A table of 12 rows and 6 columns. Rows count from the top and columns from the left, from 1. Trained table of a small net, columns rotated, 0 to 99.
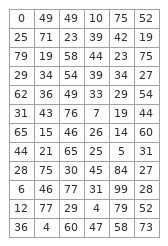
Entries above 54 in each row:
1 1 3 0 1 1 2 1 2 2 2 3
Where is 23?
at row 2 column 3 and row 3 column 5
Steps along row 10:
up up down up down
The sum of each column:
417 490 616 350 561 542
